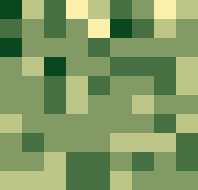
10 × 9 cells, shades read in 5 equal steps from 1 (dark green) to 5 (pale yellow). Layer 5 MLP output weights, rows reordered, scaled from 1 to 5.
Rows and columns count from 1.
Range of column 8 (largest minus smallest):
3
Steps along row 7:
down same same same same same down up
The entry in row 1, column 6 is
2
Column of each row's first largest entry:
4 5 2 2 4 4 1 6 3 1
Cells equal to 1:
4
